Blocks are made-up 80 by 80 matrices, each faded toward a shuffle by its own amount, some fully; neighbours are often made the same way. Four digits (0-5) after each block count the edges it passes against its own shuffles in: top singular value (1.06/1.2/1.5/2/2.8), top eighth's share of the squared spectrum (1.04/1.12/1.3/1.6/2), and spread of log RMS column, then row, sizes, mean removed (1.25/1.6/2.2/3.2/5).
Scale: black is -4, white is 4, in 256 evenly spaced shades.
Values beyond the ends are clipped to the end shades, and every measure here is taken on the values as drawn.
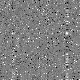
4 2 1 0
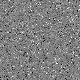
2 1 0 0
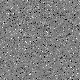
2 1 0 0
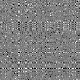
5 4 2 3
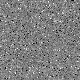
2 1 0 0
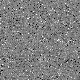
3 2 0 1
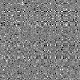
5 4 2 3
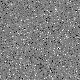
0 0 0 0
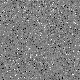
2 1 0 0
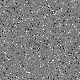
0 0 0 0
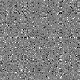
4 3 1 2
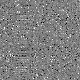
3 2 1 1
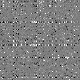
4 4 2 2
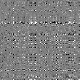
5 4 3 3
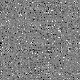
3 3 1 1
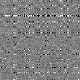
5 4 2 3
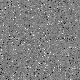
1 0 0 0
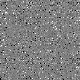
3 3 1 2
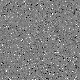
2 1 0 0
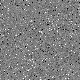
0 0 0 0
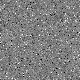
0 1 0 0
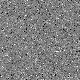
0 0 0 0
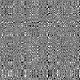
5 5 3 3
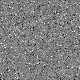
2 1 0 0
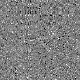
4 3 2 1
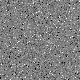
1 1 0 0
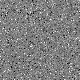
0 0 0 1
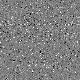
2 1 0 1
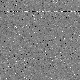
3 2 0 1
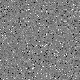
3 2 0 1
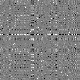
5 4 2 3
